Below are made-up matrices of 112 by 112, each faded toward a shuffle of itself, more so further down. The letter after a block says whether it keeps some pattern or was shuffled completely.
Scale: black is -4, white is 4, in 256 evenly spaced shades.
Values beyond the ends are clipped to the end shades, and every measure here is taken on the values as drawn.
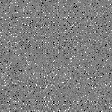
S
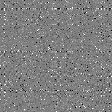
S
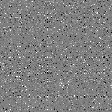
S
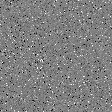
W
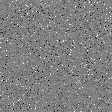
W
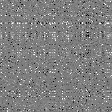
S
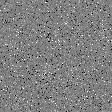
W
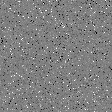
W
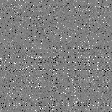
S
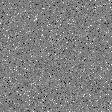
W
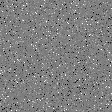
W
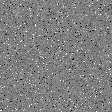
W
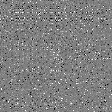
S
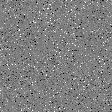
W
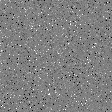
W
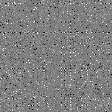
S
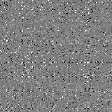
S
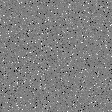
W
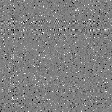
S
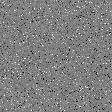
W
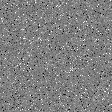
W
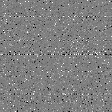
S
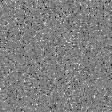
W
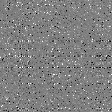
S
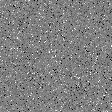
W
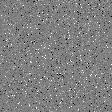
W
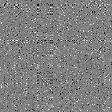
S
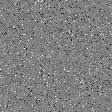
W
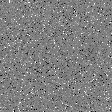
W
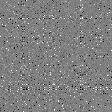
S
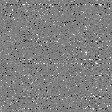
S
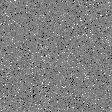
W
